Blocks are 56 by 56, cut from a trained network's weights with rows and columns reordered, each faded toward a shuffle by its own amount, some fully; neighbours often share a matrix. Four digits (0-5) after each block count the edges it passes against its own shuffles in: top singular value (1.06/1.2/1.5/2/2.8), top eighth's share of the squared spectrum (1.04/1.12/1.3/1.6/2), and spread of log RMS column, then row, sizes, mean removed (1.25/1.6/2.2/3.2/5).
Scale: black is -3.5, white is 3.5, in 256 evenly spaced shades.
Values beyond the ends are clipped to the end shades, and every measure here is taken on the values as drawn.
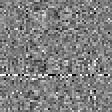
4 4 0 3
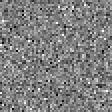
0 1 0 0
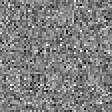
3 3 0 2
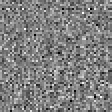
3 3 0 2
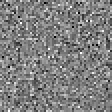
0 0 0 0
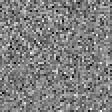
1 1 0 0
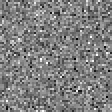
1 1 0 0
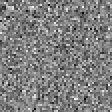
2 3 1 1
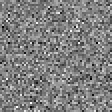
3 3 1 2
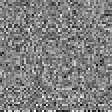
4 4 0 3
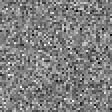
1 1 0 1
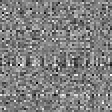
4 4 1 3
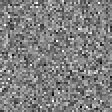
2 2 0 0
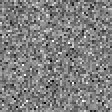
0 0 0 0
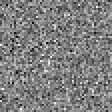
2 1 0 0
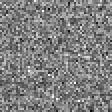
1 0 0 0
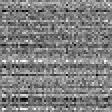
4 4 2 3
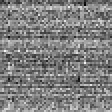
4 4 1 2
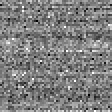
3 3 0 1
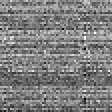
4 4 2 2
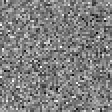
0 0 0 0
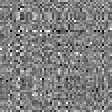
4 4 3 2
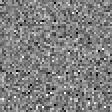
3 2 0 1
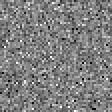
0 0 0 0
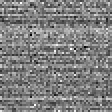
4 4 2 2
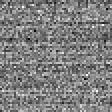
3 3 0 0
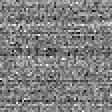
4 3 1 2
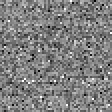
1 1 0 0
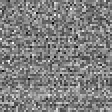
2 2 0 0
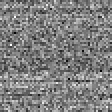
3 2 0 0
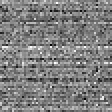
4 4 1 2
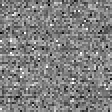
2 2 0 0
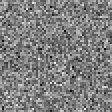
0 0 0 0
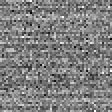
3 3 1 0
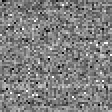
2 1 0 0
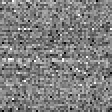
3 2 0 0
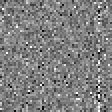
3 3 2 0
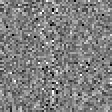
3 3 1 1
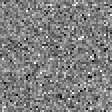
1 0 0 0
